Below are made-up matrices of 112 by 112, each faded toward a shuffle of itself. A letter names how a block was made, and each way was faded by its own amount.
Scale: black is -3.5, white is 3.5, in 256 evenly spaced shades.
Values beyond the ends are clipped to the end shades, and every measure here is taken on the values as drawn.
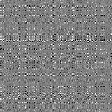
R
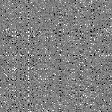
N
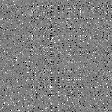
N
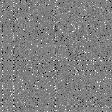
N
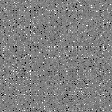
N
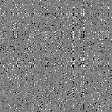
N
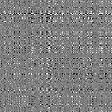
R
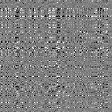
R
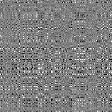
R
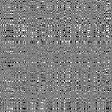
R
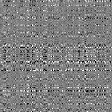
R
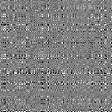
R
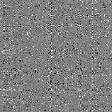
N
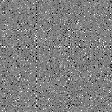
N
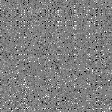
N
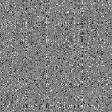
N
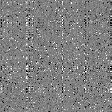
N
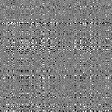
R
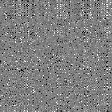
N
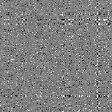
N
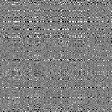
R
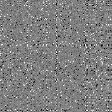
N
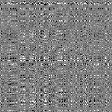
R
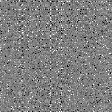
N
